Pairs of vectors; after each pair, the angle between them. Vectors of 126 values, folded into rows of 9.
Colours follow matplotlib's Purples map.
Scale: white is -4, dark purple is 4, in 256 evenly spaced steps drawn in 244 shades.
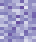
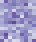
orthogonal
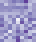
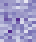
nearly opposite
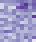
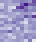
nearly parallel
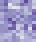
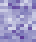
nearly opposite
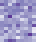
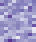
nearly parallel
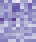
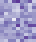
nearly opposite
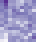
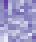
nearly parallel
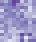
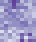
nearly parallel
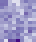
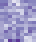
nearly parallel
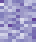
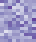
partly aligned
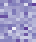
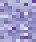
nearly opposite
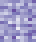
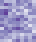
partly opposed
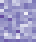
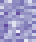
orthogonal
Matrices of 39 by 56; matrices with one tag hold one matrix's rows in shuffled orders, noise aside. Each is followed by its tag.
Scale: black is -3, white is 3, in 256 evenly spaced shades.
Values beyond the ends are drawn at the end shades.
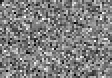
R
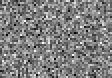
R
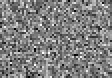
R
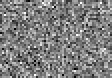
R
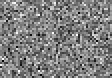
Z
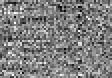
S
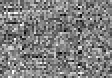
S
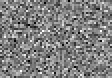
R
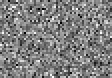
Z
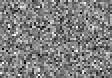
Z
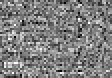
S
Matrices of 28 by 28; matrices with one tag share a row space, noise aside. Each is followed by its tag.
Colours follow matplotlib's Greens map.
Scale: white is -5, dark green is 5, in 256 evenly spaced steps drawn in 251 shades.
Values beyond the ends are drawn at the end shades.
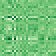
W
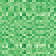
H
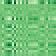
W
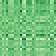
H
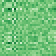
W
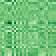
W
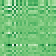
W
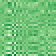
W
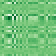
W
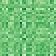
H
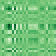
W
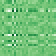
W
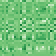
H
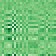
W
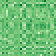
H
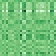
H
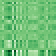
W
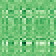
H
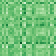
H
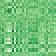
W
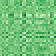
H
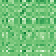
H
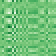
W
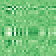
W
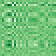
W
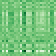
H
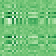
W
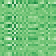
W
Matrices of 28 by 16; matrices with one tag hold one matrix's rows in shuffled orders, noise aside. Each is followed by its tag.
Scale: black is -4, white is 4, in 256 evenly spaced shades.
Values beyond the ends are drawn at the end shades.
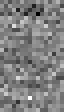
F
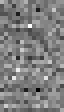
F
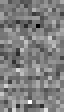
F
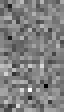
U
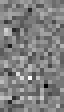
U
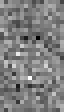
F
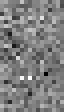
U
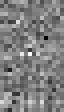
U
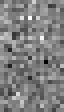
U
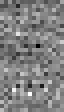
F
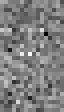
U
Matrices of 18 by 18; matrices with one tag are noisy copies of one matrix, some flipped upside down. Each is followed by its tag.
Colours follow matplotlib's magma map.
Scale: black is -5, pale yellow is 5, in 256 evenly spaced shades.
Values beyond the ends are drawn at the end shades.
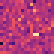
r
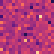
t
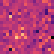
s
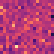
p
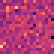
p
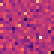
t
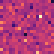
t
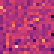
p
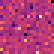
t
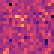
s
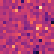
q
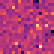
q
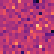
q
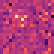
s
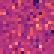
q
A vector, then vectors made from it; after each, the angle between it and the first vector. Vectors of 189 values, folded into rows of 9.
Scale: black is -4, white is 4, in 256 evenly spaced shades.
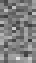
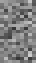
partly opposed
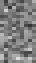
nearly parallel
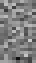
nearly opposite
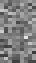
orthogonal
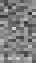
nearly parallel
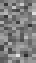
partly aligned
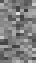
orthogonal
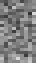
nearly parallel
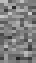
nearly opposite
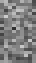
nearly opposite
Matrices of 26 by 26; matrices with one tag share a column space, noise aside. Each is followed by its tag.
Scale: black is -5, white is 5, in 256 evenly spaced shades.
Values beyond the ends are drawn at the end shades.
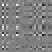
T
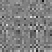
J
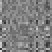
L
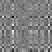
J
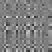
J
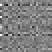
T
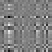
J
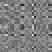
T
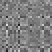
J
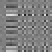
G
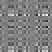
G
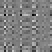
G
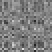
L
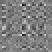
T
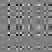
T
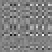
T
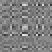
T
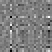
J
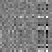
J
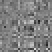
L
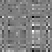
J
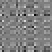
G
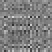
J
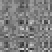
L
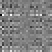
G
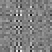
G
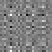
G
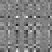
J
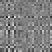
J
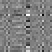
G
